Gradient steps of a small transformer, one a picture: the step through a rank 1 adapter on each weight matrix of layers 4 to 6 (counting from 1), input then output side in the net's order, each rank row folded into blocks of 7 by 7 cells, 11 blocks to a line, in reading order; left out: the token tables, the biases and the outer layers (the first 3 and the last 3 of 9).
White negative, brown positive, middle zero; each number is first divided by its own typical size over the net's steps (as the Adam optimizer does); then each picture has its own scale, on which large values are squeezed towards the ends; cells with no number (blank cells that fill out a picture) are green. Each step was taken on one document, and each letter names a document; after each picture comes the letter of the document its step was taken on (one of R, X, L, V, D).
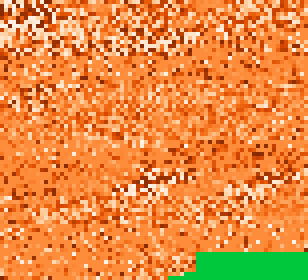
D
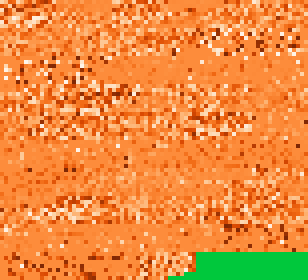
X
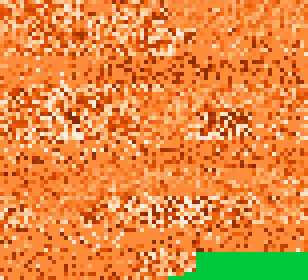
D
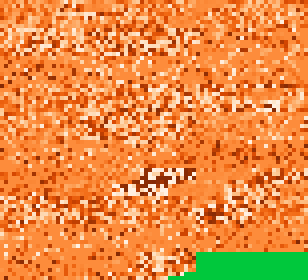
D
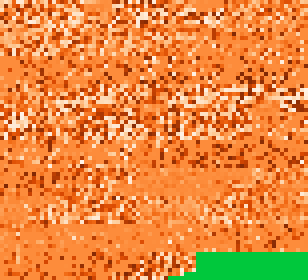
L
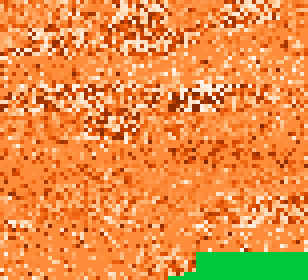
D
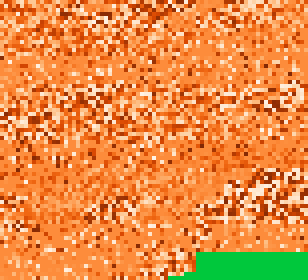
D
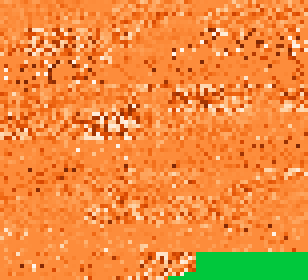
X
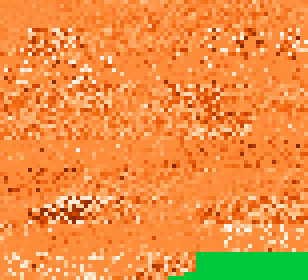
X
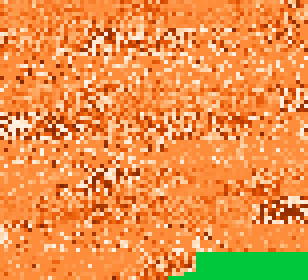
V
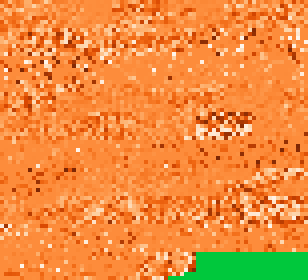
X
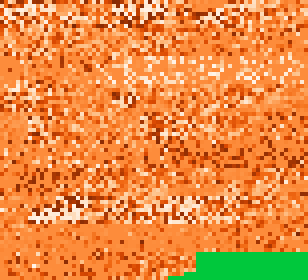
L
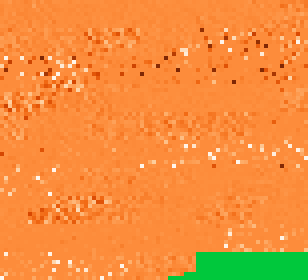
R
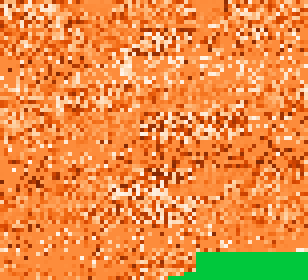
L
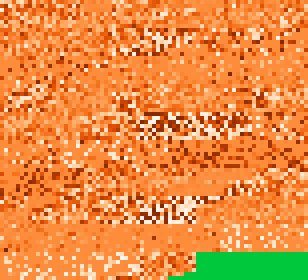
L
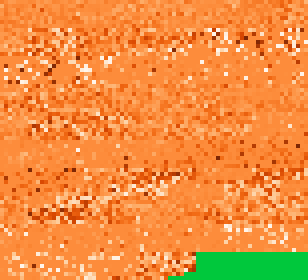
X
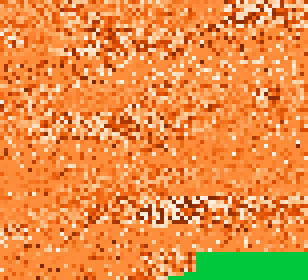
D
